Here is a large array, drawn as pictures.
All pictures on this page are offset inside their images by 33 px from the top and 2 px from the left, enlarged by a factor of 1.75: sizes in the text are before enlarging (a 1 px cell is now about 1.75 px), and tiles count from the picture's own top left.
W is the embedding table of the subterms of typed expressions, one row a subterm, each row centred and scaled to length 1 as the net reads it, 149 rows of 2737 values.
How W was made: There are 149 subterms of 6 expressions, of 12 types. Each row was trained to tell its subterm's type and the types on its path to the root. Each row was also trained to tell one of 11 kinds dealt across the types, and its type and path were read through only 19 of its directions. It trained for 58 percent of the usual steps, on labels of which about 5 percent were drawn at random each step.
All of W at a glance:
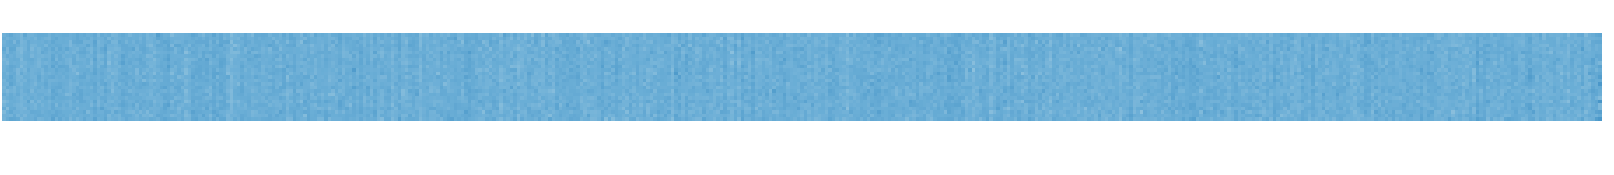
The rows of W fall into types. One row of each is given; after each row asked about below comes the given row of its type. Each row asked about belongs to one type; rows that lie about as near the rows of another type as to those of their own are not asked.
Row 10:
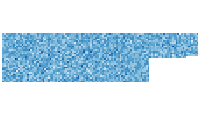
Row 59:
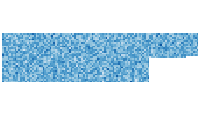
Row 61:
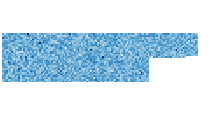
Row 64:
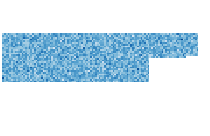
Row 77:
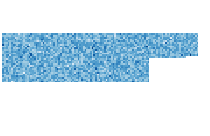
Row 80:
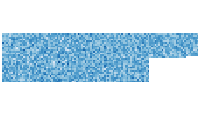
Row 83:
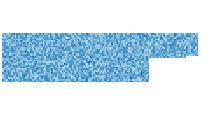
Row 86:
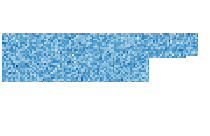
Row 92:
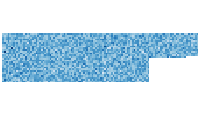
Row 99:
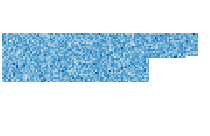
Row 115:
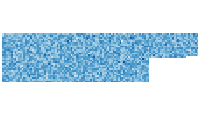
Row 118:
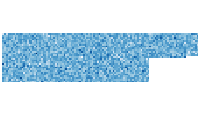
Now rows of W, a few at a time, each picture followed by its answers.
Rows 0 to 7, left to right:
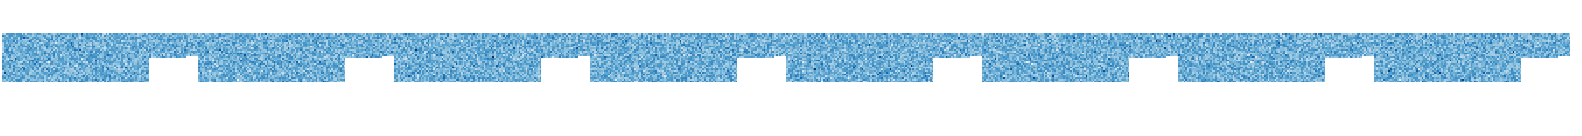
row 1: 61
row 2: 92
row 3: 59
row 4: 99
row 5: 10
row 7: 59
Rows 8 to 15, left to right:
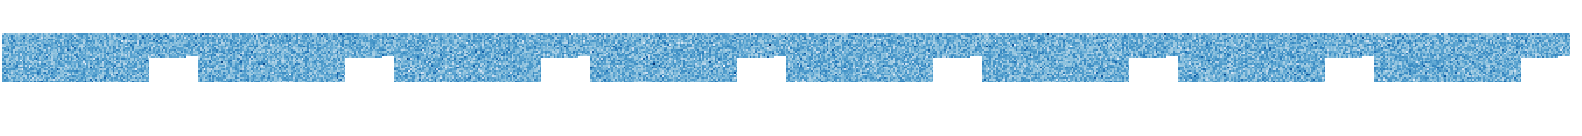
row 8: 115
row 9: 83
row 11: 99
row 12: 10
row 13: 80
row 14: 10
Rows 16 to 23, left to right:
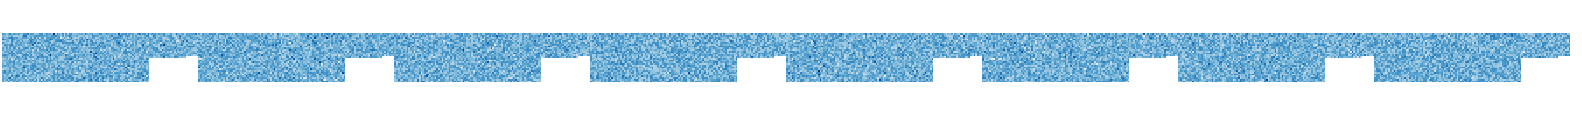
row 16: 64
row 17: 64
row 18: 86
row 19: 92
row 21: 92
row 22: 10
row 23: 59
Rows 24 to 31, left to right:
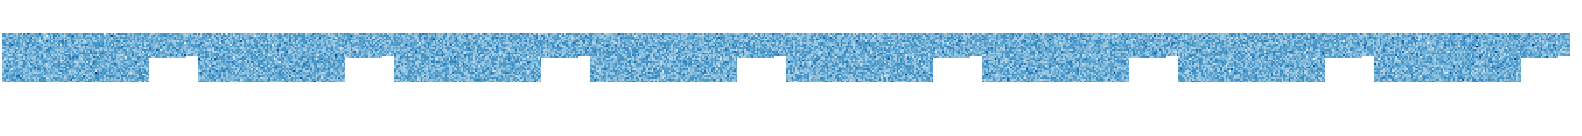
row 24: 99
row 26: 59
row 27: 115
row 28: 77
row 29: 86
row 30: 99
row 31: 77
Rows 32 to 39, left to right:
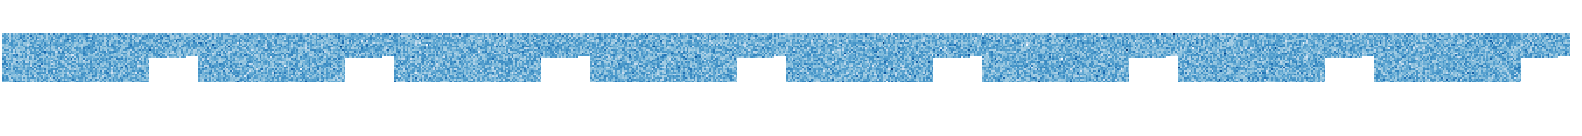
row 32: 86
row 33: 83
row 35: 83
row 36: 115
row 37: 10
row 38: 77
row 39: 99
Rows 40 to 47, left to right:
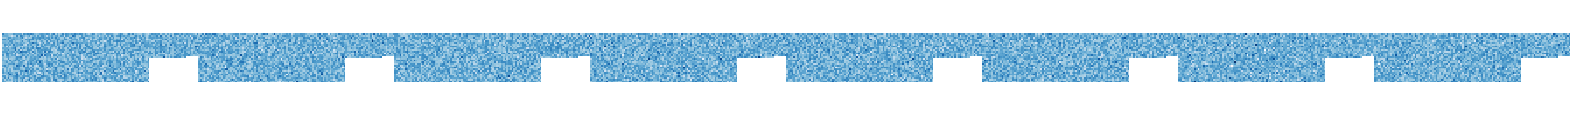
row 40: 92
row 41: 10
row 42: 86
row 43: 118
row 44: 86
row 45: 80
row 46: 118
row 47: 59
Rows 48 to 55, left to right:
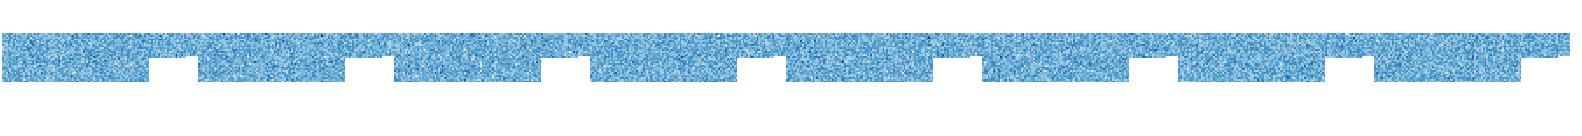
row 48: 99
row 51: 115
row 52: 86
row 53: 77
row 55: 92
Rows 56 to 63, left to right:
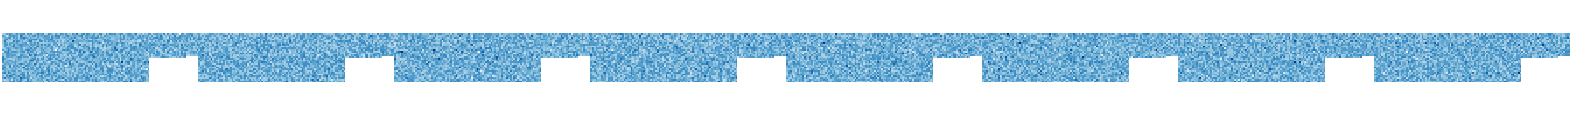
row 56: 83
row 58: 10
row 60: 61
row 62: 115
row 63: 99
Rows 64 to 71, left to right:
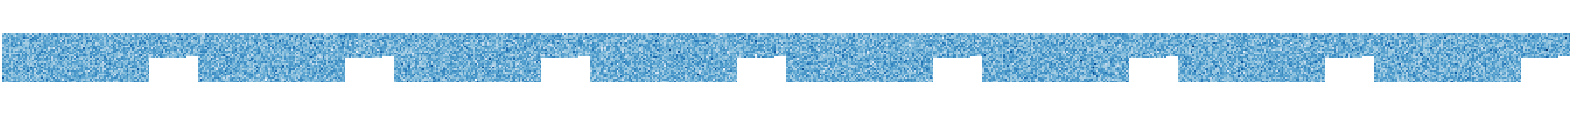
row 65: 115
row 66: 99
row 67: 61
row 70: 99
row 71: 59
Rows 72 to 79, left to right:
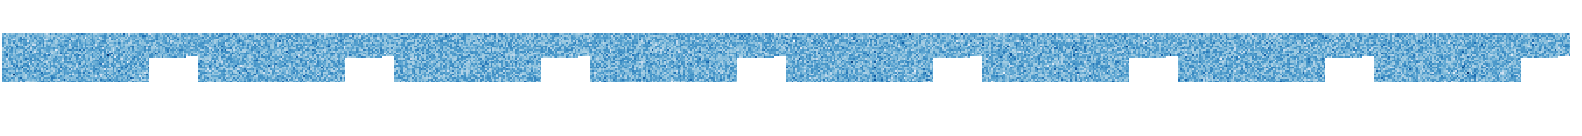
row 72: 115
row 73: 61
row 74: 86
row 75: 61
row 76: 64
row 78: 59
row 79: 99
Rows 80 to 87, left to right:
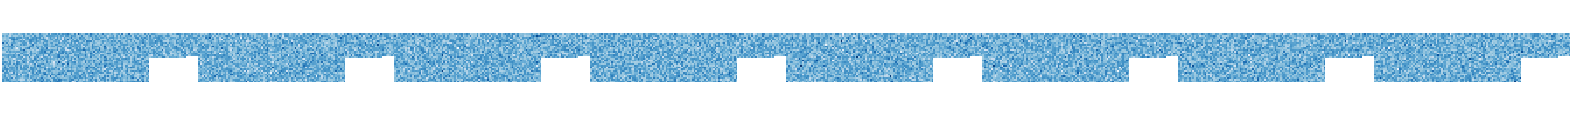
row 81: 80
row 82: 61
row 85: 61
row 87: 59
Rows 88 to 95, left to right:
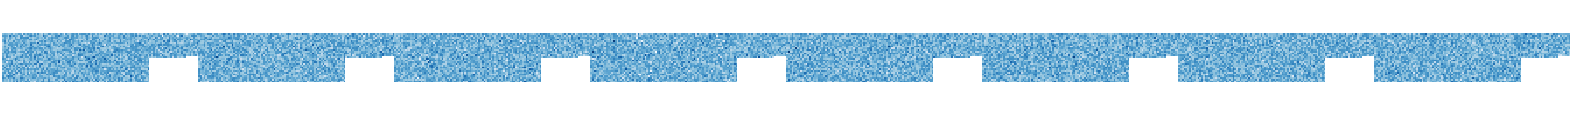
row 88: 86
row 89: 92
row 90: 92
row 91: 10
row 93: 115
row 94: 64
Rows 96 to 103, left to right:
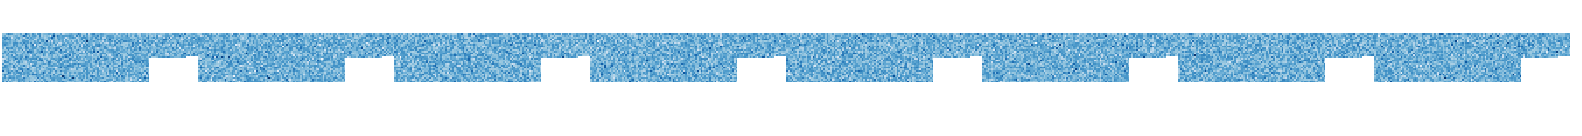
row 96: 59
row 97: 10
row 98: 10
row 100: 59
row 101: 118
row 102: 80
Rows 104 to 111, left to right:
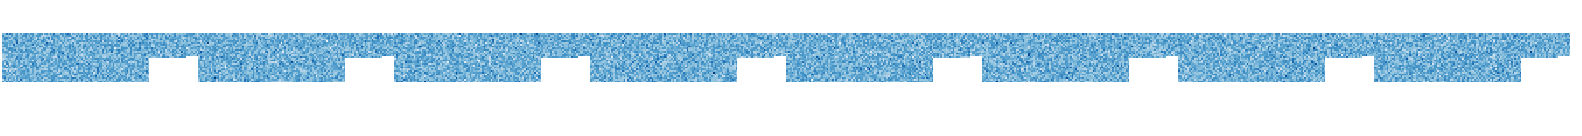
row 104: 83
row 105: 10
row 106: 59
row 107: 86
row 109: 10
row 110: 61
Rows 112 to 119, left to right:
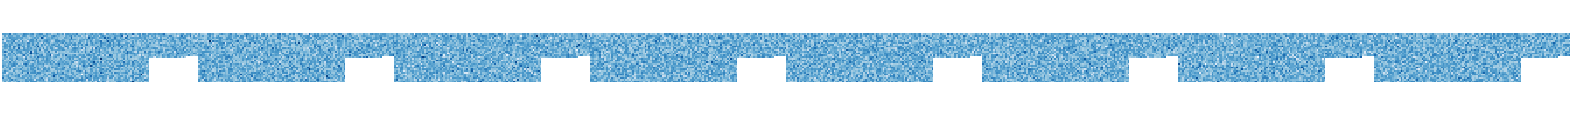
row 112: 61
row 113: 80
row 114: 86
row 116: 86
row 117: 86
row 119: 59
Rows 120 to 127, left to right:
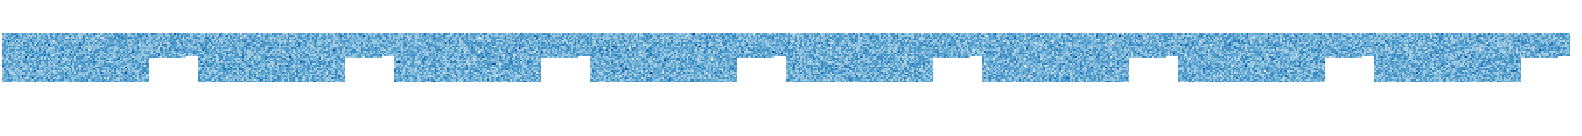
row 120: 61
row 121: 115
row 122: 77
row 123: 115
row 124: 86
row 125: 80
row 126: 64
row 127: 80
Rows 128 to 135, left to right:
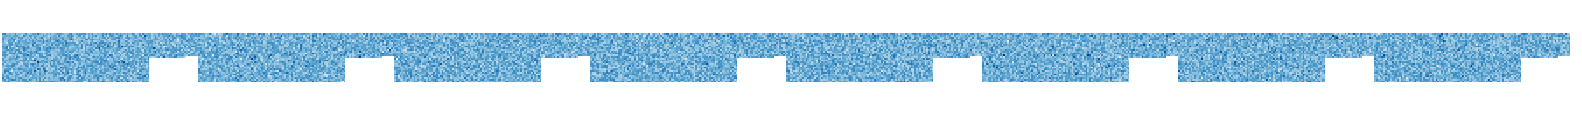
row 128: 115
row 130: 99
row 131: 59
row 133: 83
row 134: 61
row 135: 83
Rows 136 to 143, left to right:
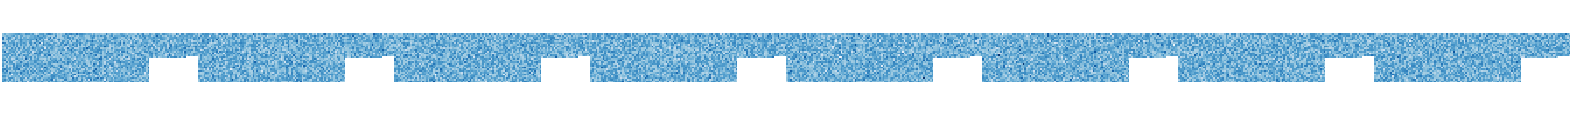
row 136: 92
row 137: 61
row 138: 92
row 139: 83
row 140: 10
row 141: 99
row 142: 99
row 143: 77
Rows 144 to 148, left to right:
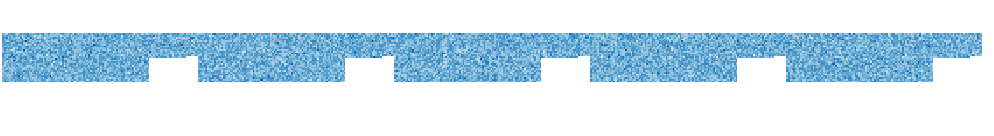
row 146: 61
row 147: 77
